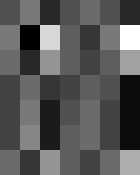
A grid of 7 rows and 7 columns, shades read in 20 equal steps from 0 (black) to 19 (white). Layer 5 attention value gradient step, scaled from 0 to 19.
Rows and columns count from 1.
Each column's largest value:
9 10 16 7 8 9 19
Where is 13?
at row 7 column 7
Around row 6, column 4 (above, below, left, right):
6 7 2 8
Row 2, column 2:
0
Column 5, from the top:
8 4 5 7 8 8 5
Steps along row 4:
up down up up down down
